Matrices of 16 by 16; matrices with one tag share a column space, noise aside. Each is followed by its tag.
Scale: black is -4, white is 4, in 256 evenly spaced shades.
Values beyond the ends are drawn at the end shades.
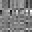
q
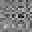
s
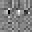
q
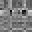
q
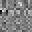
q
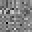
q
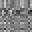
q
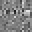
q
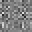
s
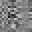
s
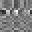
q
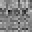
q
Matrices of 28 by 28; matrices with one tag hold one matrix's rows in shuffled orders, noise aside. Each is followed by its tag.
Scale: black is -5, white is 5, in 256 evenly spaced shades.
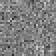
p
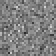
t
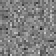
t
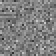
p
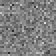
p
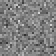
t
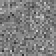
p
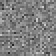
p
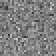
t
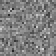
p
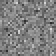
t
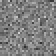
t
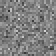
t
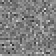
p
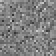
p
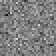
t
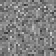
t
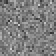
t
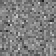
t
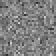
t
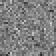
t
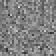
t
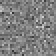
p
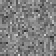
t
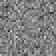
t
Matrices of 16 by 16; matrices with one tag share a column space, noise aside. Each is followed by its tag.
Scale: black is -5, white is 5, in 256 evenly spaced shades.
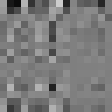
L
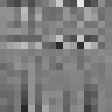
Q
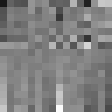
Q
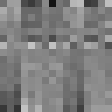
Q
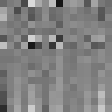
Q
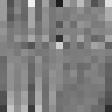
Q
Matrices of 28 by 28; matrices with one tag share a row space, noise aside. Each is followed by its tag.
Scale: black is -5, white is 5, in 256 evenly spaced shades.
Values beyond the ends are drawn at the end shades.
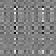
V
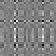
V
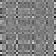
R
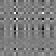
V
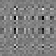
V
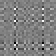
V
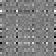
R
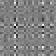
V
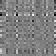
R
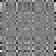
R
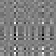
V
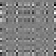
R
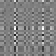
V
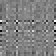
R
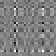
V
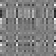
R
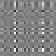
V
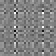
V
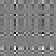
V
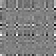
R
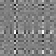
V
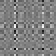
V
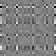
R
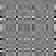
R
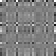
R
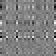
R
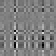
V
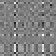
V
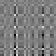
V
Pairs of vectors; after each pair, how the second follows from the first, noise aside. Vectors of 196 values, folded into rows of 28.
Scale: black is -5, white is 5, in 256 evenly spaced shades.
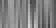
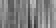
negated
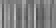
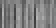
negated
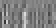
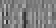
negated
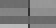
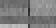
copied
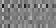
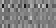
copied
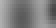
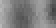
copied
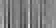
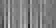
negated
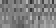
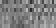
copied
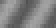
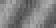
copied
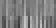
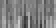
negated
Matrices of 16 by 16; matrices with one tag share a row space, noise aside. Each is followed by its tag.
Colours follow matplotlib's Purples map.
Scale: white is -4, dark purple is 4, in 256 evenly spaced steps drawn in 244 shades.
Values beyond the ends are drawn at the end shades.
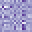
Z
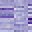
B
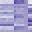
B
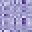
Z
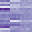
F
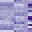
B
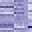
B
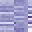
B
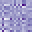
Z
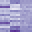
F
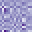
Z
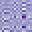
Z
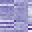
B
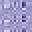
Z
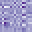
Z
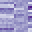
B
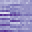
F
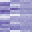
F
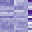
B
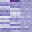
F
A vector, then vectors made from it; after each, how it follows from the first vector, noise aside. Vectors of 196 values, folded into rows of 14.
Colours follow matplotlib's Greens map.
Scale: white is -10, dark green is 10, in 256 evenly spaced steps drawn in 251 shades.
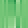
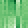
scaled up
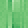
reversed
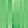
reversed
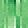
scaled up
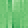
reversed
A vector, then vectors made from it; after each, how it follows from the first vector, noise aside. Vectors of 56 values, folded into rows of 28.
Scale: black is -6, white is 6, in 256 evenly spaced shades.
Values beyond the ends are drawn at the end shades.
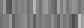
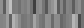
negated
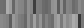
negated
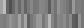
reversed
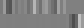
partly zeroed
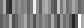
scaled up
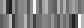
scaled up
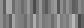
negated
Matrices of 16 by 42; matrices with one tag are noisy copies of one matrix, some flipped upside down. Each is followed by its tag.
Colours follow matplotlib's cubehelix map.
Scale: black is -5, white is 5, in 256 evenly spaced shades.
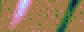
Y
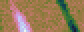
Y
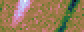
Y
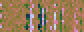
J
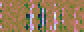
J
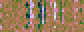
J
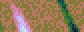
Y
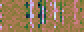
J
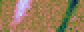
Y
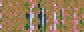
J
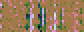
J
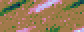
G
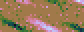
G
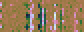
J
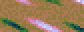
G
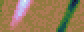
Y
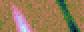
Y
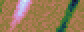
Y
